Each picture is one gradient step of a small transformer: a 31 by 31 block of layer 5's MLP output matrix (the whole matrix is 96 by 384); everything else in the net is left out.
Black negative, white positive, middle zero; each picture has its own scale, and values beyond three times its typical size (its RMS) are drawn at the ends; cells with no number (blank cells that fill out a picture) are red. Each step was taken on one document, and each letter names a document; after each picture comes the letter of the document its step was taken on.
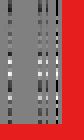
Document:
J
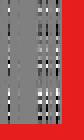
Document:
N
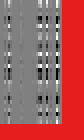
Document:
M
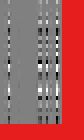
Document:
N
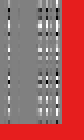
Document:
N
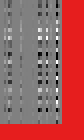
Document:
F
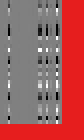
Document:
N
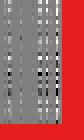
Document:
F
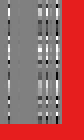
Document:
N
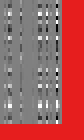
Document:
F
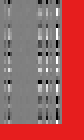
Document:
F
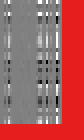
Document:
M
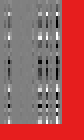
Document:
M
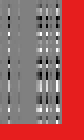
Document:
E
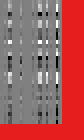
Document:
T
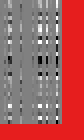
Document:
T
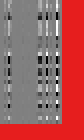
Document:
M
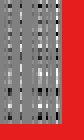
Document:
T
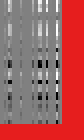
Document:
T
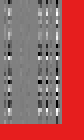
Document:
F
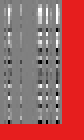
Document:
T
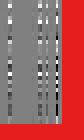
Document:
J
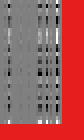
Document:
M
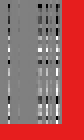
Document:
N
